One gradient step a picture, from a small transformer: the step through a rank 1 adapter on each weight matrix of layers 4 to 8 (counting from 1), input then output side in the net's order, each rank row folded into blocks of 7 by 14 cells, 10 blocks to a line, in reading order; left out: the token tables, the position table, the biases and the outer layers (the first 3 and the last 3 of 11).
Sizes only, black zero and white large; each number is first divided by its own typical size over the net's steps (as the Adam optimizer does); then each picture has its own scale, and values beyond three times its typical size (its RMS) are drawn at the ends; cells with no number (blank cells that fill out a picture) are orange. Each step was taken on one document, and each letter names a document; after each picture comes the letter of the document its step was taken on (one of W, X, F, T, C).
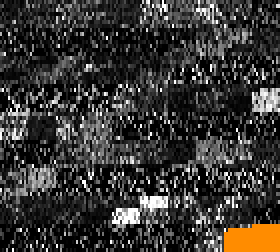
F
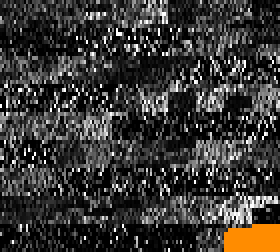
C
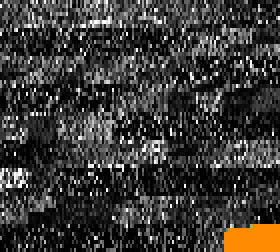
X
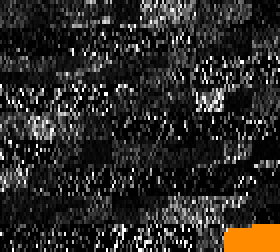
C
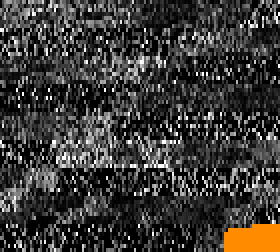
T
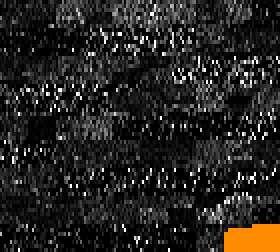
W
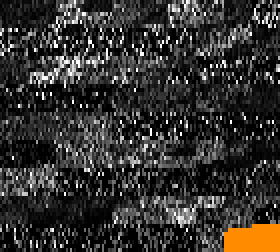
X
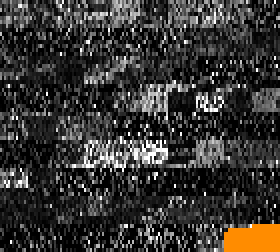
X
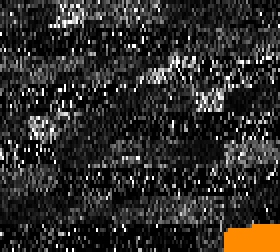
W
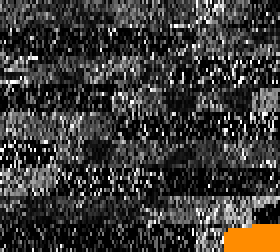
F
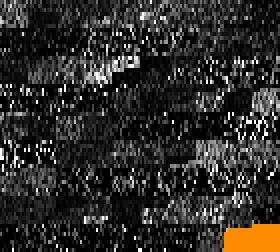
C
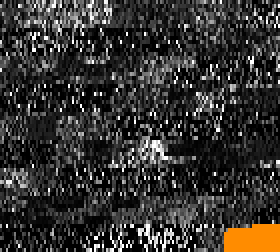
X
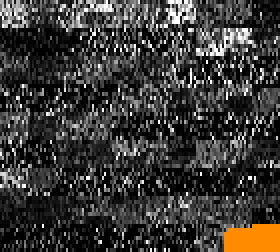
C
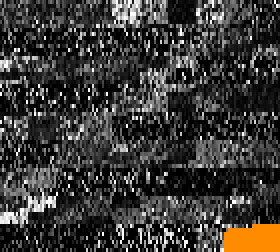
F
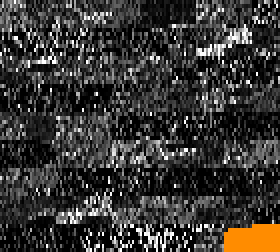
X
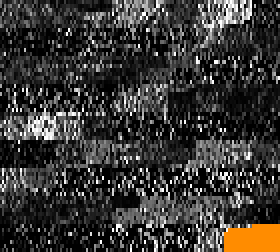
F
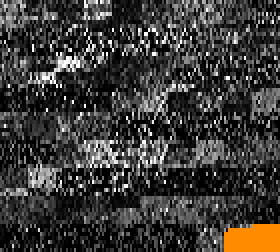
F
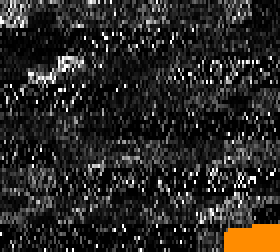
W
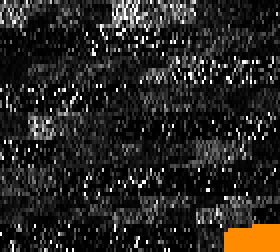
W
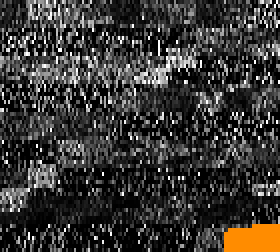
T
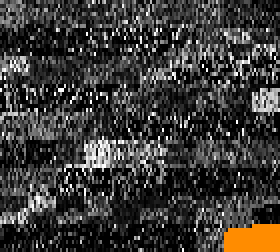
C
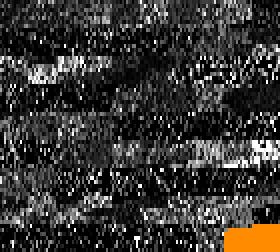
C
